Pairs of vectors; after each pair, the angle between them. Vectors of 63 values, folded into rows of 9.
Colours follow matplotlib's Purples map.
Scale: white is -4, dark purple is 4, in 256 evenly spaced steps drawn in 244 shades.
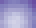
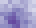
nearly opposite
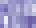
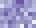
orthogonal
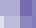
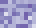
orthogonal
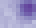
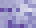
partly opposed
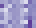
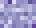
orthogonal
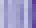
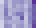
nearly parallel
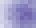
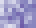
partly aligned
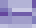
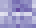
nearly opposite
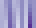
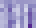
nearly parallel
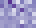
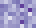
partly opposed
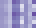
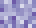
partly aligned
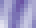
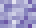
partly opposed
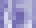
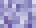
partly opposed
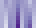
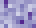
orthogonal
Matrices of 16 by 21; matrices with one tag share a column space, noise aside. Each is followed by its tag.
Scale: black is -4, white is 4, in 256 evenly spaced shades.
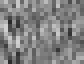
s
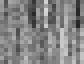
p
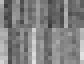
p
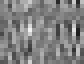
s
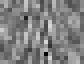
s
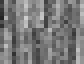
p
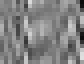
s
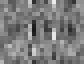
s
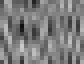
s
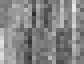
p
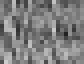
s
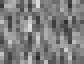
s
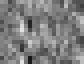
s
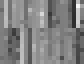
p
